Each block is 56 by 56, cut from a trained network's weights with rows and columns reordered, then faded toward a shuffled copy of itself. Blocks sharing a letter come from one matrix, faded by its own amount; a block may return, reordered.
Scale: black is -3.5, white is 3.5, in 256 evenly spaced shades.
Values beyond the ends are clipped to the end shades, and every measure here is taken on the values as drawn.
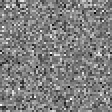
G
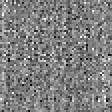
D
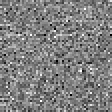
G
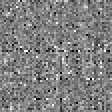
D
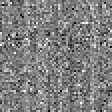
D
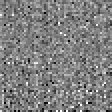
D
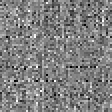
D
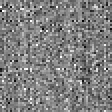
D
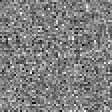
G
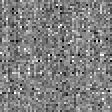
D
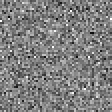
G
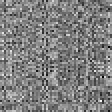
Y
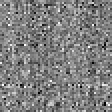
D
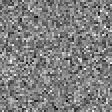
G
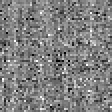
D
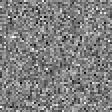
G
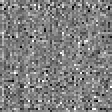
D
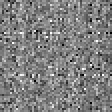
D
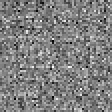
G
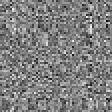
Y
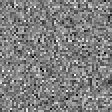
G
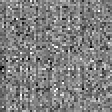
D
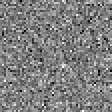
G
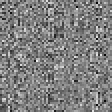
Y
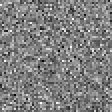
G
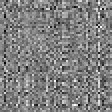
Y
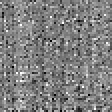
D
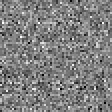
G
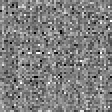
D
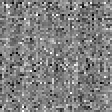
D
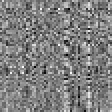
Y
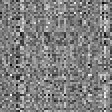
Y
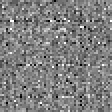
D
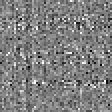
D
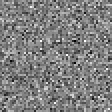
G
